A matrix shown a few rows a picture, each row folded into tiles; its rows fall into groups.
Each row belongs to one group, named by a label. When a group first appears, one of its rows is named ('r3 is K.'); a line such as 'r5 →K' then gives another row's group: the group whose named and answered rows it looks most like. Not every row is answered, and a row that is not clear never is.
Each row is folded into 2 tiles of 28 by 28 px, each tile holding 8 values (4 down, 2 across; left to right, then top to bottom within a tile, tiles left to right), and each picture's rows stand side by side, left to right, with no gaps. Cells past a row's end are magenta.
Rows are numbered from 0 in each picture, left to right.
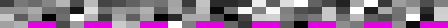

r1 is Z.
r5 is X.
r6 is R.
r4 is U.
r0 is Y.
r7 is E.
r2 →Y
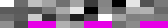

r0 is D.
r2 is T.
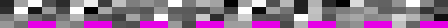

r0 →R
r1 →R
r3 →D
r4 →R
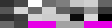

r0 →U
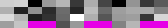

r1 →Z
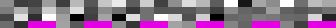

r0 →E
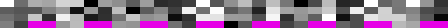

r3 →U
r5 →E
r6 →U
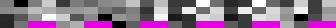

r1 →Y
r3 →U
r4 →U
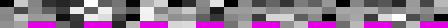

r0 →T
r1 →U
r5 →Y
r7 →Y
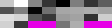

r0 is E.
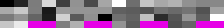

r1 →Y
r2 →D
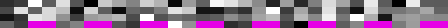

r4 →X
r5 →E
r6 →Z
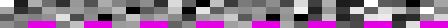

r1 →Y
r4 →Y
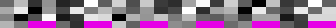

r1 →U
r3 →R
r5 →U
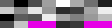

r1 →X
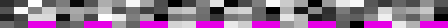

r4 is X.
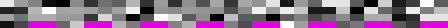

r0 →X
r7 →U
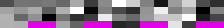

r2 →X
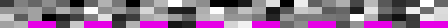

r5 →T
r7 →U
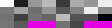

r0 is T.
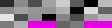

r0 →Y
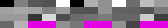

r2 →D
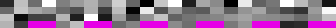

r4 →T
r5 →X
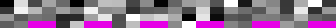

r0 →T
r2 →Z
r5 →R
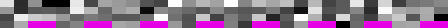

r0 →Z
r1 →T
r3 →D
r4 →D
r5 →Z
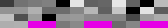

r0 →Y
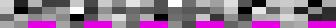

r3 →D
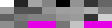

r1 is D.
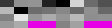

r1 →T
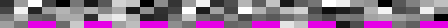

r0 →R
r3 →R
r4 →T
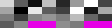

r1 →R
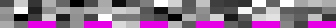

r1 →E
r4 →U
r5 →D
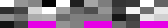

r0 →X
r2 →U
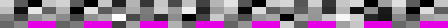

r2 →Y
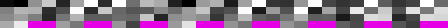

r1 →R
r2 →D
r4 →R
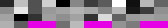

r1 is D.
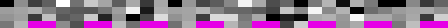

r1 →D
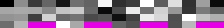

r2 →U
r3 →Z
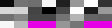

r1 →R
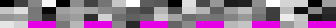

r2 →X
